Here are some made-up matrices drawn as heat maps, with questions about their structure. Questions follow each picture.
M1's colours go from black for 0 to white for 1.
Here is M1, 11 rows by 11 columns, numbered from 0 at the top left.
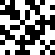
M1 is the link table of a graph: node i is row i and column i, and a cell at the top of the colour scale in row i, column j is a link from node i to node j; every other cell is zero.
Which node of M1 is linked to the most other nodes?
node 9
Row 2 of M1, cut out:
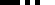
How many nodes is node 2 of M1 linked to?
5
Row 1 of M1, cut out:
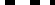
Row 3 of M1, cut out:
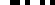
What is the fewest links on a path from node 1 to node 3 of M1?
1
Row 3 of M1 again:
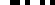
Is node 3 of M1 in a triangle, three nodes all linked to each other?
yes
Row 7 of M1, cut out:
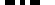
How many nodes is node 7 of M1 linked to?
6
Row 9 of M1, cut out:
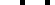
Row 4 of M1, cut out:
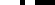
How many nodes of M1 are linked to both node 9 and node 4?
6
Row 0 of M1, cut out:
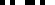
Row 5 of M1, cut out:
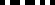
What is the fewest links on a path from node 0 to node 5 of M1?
2
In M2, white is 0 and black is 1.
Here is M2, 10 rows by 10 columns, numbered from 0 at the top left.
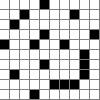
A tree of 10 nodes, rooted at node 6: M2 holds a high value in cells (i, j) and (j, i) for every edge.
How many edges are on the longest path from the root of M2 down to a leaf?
4
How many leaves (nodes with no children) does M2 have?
4
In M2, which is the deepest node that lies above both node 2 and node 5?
8
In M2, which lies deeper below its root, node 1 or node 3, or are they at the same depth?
node 1
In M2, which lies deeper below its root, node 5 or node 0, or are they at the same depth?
the same depth
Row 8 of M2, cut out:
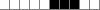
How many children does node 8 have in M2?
2
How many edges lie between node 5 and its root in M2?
2
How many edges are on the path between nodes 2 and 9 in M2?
7
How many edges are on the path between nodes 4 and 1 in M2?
4
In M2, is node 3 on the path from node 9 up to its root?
yes
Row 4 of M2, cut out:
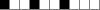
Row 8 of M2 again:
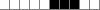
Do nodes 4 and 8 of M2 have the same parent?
yes
